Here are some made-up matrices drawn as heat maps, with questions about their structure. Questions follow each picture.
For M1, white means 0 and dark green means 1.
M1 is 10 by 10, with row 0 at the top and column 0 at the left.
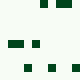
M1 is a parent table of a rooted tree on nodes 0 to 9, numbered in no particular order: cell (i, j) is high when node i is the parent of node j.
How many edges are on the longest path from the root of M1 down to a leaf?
2
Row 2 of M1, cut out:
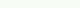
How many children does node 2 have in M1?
0
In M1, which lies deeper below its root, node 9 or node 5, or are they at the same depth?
node 9
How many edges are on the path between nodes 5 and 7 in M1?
2
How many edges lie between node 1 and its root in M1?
2
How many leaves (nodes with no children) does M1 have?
7
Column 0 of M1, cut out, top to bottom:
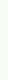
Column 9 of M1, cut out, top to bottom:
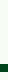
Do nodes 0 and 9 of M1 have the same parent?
no
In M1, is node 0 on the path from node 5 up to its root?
yes
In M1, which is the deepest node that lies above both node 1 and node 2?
5
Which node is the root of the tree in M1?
0
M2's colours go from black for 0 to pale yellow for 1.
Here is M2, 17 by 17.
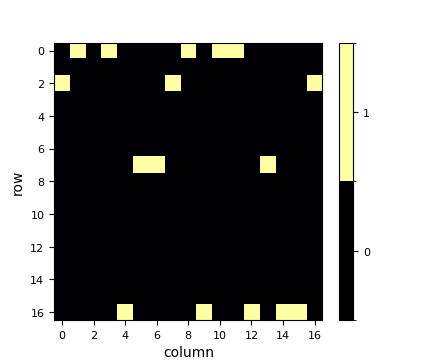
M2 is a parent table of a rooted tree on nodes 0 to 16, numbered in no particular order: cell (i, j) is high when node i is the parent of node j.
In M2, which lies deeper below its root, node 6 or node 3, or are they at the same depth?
the same depth
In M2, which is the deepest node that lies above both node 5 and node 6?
7
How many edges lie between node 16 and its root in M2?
1
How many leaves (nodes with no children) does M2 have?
13
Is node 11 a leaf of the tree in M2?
yes
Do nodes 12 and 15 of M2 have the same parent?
yes
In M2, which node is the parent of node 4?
16
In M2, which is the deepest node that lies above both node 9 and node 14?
16
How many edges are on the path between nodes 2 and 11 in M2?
2
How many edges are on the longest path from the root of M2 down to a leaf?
2
